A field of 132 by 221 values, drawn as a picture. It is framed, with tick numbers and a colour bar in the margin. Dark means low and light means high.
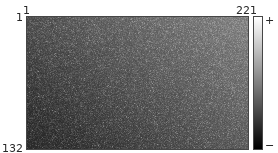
The ninth with the highest average is the top right. There are no regular stripes. There is an overall slope up to the top right. The halves do not mirror each other. No row or column stands out. The ninth with the lowest average is the bottom left.
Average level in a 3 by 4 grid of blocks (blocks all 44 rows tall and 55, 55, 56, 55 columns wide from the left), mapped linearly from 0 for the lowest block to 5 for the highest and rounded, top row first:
2345
1234
0123
